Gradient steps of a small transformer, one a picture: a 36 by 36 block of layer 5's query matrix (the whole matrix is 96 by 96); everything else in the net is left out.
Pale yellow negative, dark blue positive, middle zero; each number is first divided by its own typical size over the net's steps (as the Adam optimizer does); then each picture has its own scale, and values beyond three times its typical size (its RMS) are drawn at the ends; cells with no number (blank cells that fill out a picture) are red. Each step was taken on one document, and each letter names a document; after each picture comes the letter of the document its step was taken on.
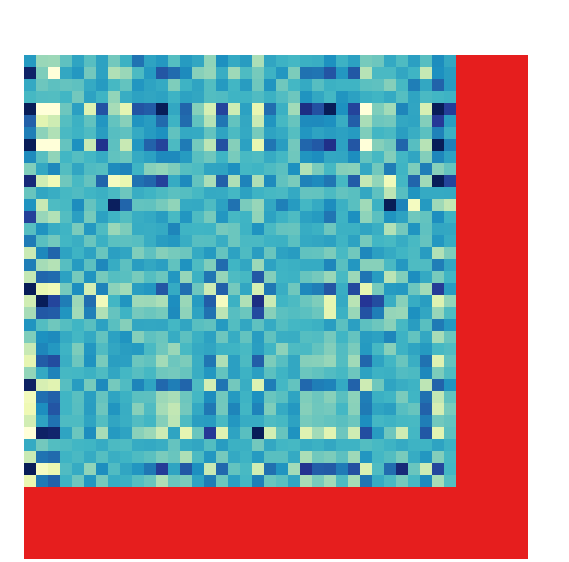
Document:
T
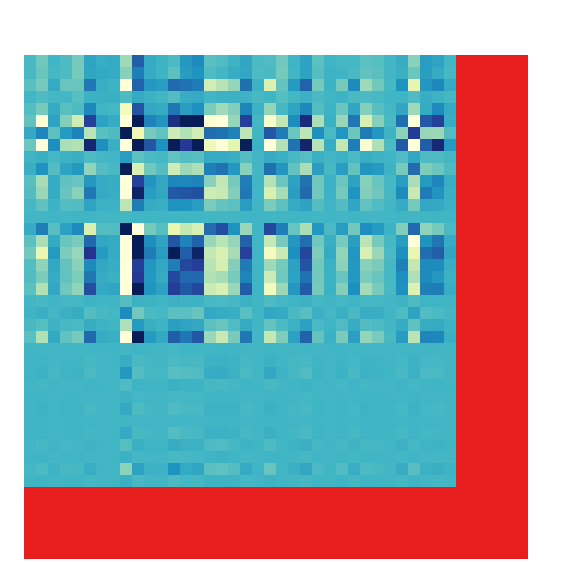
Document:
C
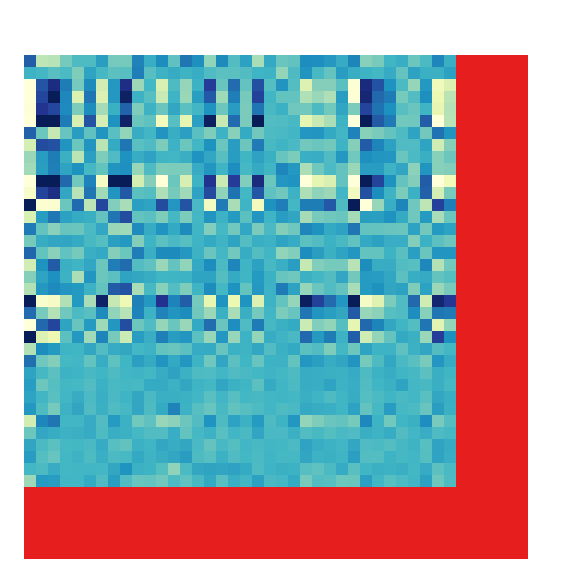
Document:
T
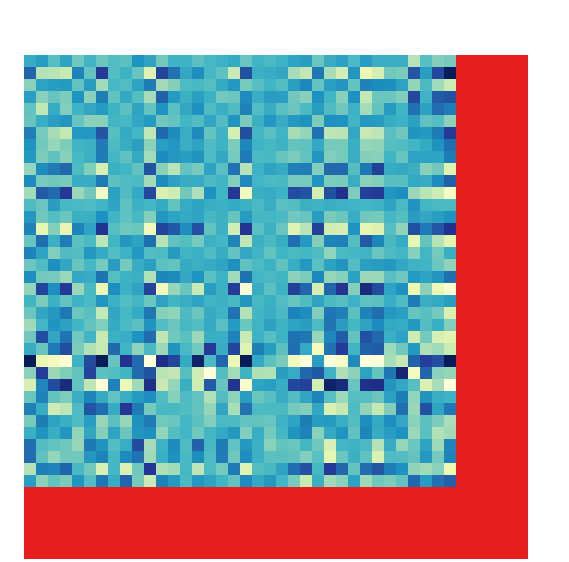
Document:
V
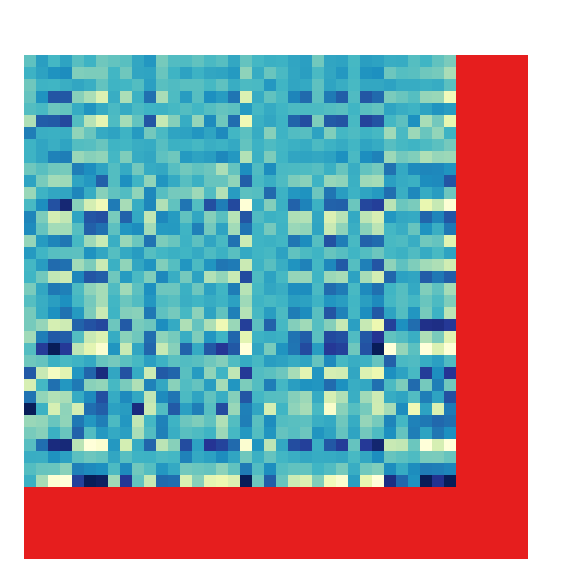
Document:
V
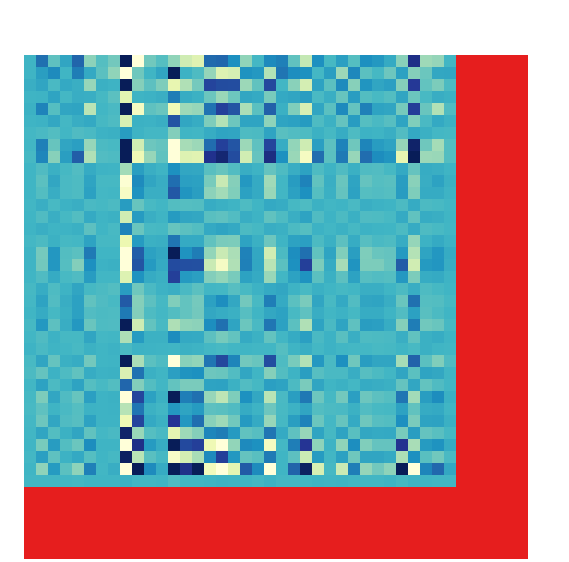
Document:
C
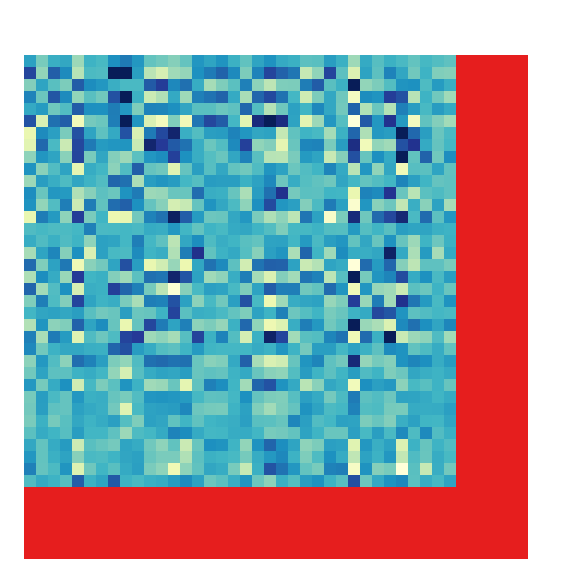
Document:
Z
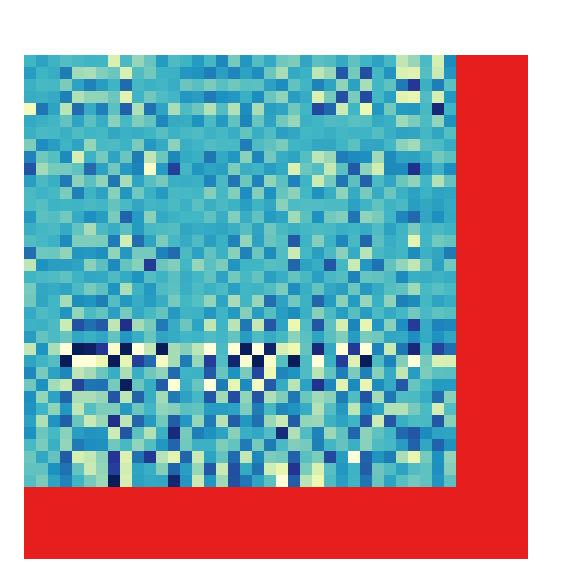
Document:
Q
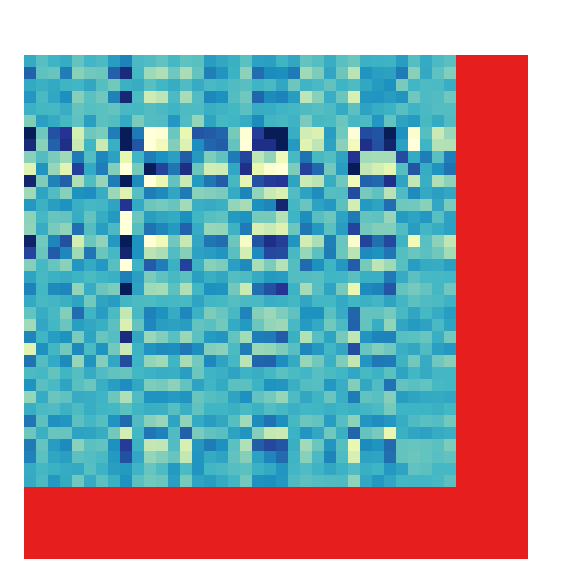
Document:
Z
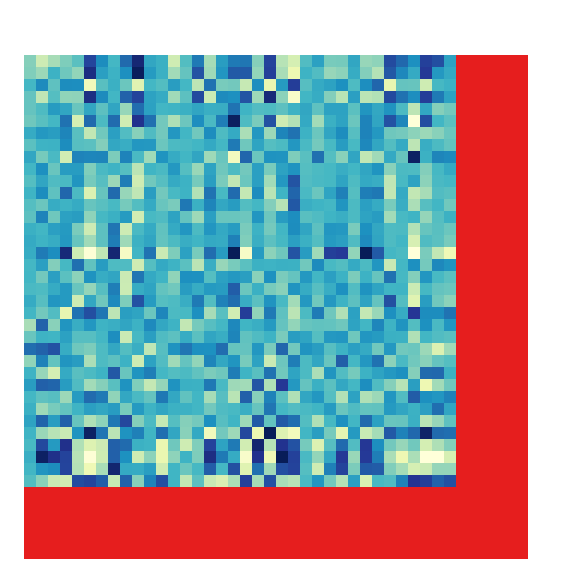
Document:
Q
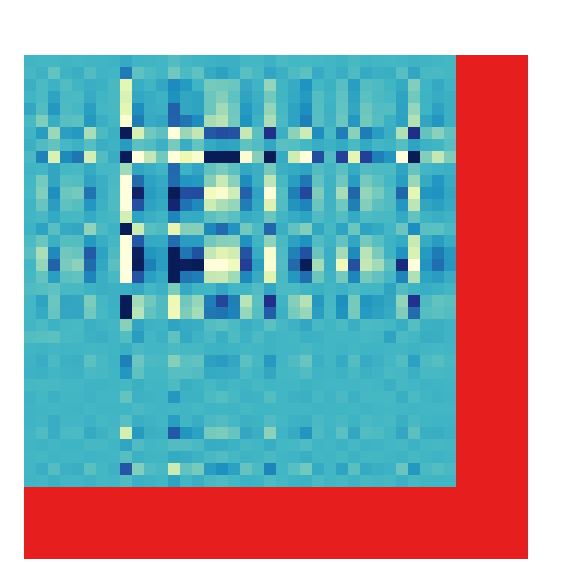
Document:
C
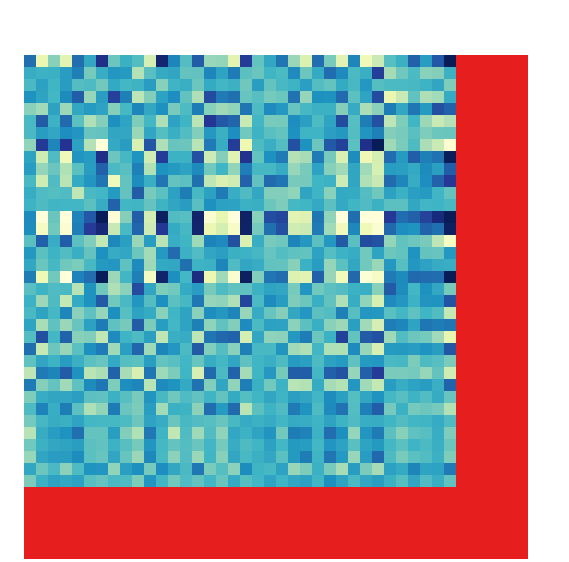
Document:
V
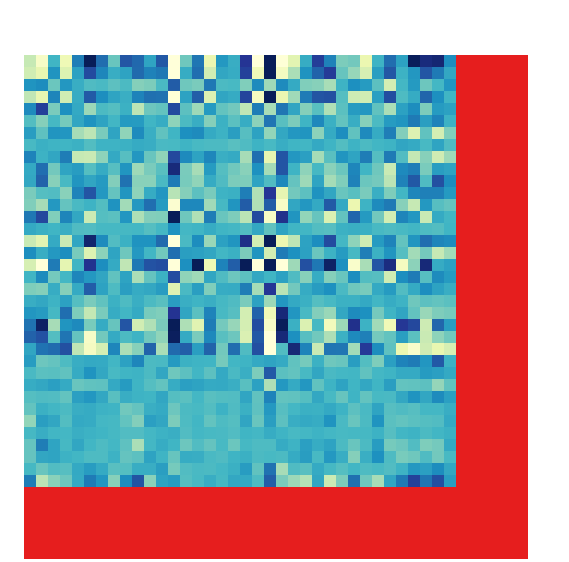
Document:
Q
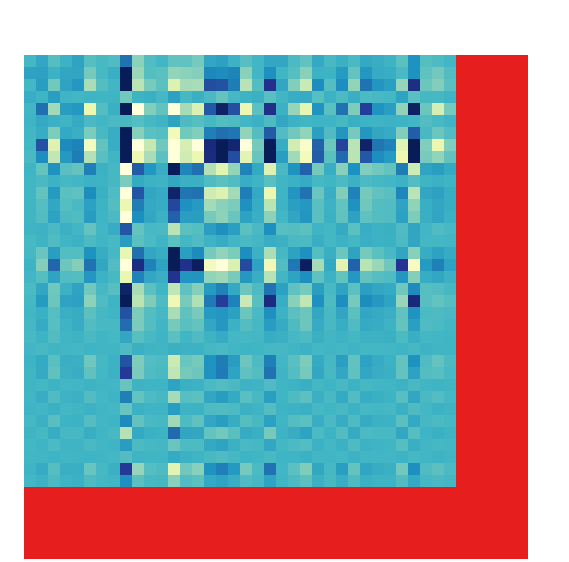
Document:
C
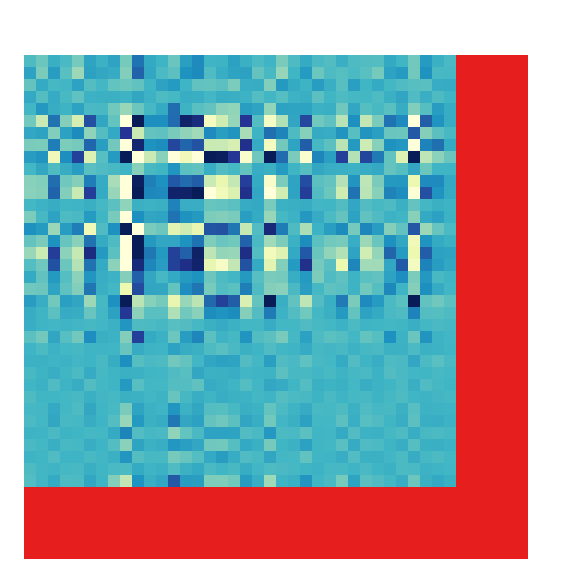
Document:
C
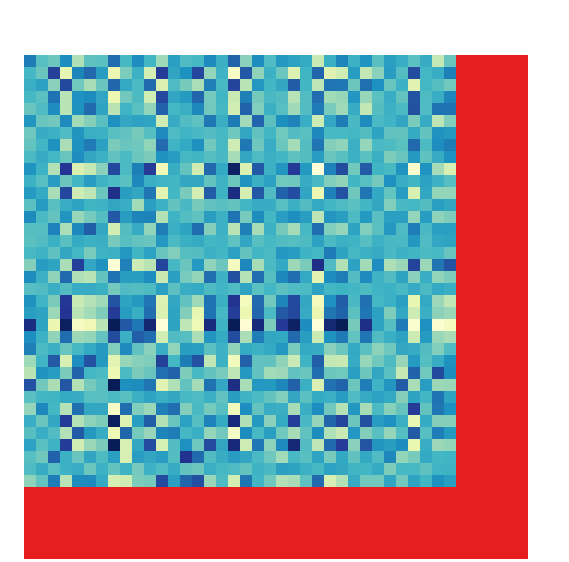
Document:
Q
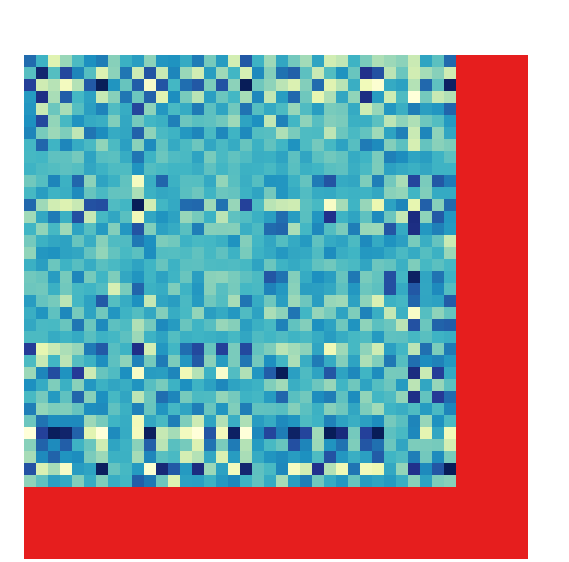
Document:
V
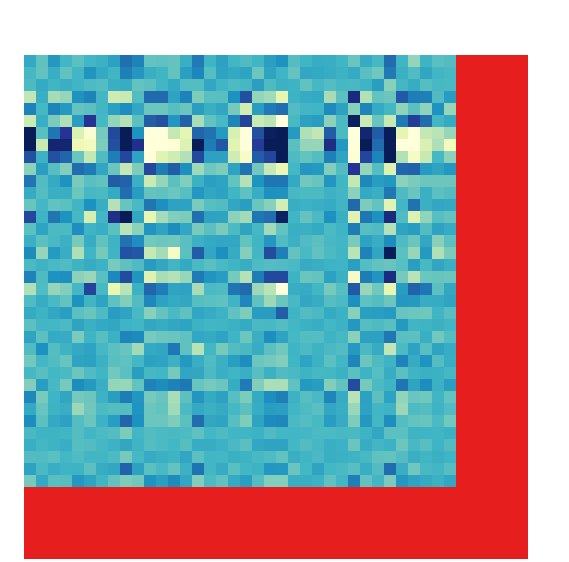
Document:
Z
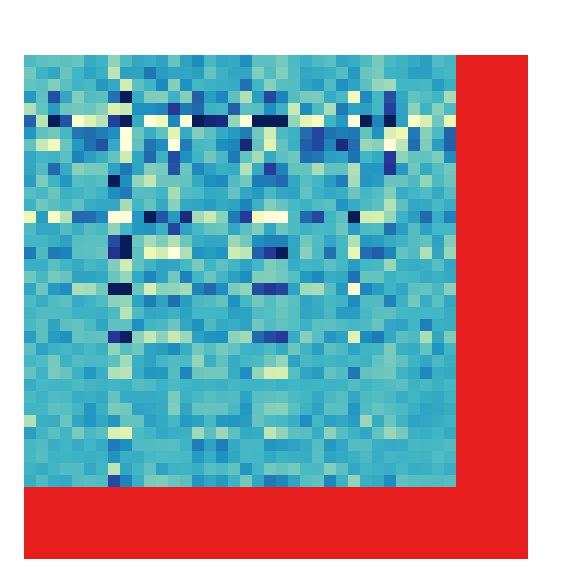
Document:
Z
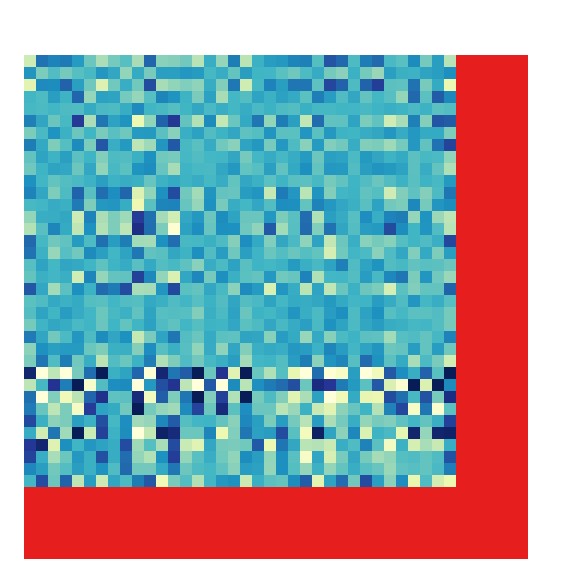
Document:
V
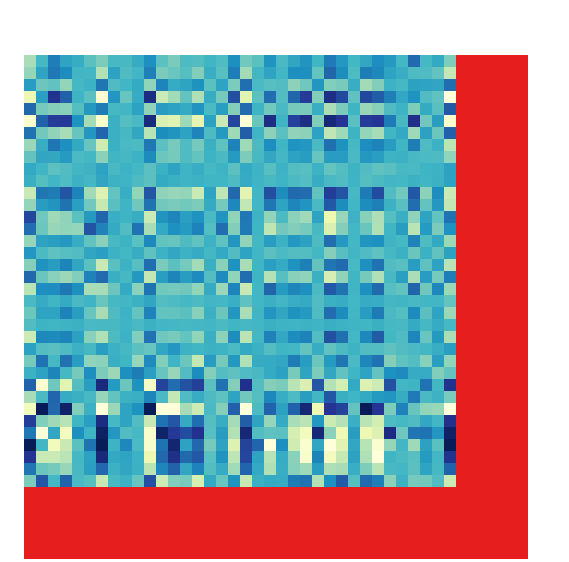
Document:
V
